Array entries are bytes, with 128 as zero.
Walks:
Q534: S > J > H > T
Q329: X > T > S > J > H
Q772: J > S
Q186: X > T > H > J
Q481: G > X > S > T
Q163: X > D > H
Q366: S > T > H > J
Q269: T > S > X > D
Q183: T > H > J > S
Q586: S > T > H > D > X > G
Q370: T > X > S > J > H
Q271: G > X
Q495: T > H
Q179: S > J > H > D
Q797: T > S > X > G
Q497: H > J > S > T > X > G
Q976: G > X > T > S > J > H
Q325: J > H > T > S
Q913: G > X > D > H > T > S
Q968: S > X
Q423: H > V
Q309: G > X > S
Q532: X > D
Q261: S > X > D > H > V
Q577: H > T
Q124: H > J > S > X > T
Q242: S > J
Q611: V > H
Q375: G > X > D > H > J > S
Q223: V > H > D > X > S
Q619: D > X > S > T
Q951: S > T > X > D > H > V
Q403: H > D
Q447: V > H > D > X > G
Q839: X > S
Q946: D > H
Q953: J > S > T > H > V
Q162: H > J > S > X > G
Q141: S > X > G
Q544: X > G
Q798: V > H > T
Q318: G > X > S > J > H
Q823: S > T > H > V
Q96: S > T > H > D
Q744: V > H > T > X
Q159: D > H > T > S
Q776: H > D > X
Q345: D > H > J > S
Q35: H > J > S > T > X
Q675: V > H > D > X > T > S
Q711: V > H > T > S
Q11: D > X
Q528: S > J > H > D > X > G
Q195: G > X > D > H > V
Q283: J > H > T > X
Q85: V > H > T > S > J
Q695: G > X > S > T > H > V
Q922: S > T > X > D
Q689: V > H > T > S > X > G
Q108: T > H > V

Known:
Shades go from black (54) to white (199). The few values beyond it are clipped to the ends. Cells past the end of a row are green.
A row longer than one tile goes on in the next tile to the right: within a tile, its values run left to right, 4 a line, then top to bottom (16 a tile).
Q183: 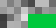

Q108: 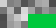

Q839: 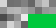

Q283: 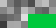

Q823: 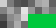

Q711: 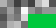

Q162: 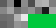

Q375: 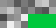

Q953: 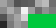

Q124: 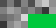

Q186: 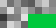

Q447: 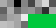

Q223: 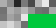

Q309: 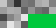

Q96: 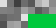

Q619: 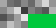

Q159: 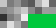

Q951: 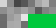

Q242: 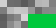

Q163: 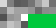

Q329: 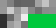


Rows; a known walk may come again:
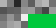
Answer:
Q403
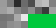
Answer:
Q528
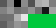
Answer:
Q162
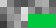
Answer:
Q823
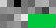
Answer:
Q141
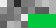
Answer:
Q922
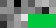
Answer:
Q497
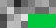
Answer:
Q695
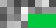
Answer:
Q711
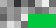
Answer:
Q675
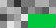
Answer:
Q309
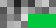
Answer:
Q744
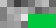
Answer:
Q261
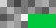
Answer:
Q544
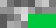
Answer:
Q772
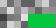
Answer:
Q186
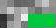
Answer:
Q329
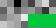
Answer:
Q447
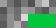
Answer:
Q577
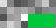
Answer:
Q163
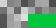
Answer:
Q108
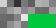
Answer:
Q968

